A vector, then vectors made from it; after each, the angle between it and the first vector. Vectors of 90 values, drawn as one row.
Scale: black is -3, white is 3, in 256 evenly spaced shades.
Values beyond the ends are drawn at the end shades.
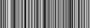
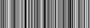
nearly parallel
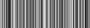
nearly opposite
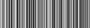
partly opposed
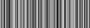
partly opposed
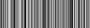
nearly parallel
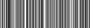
nearly opposite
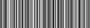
partly aligned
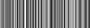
partly opposed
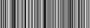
nearly parallel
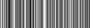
nearly opposite
